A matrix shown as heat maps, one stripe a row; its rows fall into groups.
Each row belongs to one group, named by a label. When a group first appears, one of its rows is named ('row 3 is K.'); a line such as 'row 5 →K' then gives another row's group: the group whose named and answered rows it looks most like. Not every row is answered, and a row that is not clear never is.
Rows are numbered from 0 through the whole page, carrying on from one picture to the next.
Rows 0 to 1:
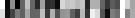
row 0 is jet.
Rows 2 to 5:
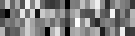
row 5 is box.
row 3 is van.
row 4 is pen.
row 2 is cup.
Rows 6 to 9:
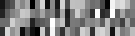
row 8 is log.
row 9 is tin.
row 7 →van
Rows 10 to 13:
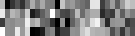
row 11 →log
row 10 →jet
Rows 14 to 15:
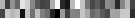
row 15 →cup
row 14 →box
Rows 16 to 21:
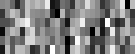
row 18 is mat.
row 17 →cup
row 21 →van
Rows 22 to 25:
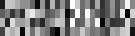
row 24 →log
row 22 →van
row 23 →pen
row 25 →cup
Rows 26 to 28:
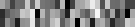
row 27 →van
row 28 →tin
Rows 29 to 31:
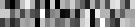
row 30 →tin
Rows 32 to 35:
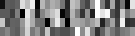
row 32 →van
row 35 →pen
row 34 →box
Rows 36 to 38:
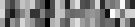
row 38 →box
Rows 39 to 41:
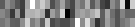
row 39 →pen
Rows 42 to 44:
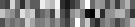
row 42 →tin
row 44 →pen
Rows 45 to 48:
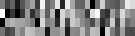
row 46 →jet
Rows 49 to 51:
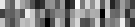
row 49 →log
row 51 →box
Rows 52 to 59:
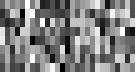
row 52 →cup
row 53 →cup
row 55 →box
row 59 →tin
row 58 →pen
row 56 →log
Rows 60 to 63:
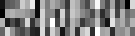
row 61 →van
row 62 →jet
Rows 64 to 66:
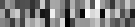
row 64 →tin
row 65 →log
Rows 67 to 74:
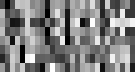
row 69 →jet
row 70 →box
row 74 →log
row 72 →cup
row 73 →cup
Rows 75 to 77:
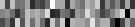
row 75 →log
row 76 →pen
